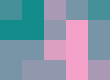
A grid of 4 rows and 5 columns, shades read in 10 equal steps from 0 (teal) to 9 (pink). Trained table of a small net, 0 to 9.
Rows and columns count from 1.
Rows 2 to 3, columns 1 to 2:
0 0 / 4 4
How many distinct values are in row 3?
3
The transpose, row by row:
2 0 4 4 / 0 0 4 5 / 6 5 8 5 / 4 9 9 9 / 2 4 4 6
